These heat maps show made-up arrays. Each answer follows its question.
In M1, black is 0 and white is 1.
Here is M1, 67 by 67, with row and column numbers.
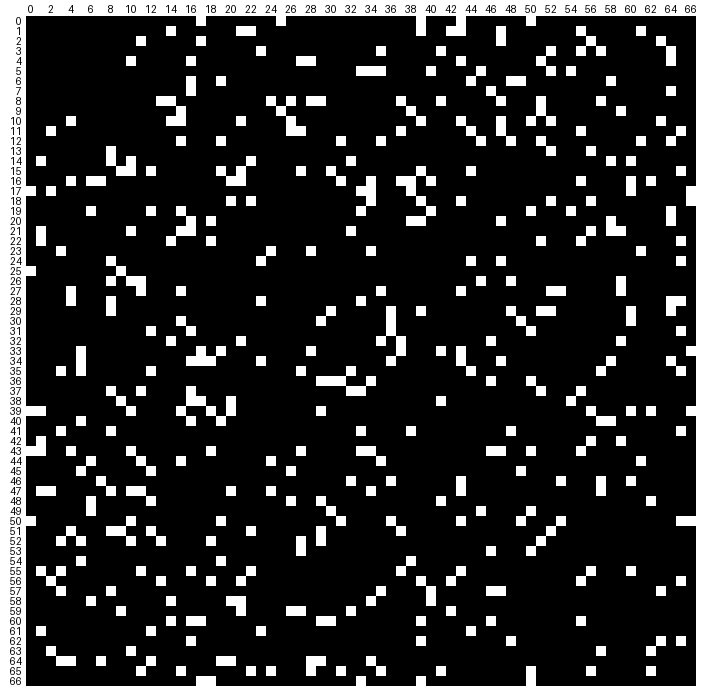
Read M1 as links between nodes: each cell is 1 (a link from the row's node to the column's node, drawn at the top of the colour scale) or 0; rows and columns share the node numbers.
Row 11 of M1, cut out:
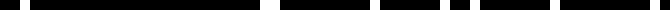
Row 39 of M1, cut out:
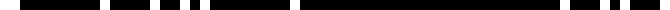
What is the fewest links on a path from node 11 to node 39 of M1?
3
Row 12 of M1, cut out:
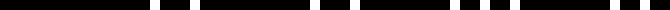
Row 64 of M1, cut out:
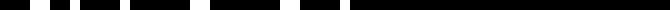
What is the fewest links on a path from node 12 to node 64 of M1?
1
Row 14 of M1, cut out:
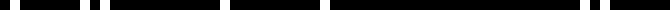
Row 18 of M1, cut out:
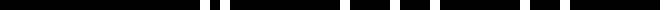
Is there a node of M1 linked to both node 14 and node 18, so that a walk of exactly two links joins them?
yes
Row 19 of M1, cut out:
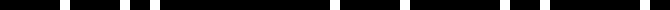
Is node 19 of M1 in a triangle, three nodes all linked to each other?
yes
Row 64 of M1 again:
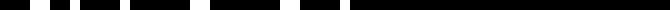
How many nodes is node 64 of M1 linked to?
9
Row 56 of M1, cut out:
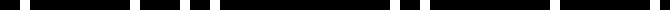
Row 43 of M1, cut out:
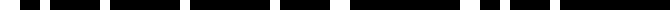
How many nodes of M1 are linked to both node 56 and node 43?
2
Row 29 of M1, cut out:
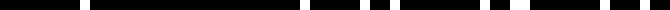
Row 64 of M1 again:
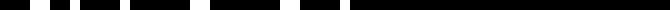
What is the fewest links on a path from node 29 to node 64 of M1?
1
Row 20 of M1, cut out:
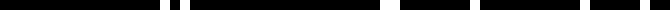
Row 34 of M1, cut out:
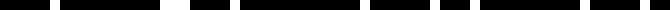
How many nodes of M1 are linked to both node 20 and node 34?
5
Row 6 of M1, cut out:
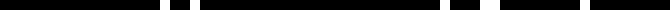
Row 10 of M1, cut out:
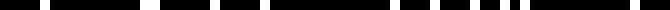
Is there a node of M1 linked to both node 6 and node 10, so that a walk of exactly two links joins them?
no
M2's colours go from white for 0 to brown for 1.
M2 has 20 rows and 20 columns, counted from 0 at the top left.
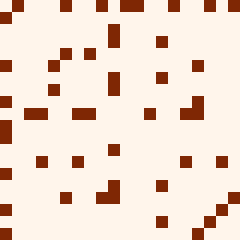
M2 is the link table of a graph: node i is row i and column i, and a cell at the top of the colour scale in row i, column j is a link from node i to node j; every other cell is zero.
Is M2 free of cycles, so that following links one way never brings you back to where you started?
no
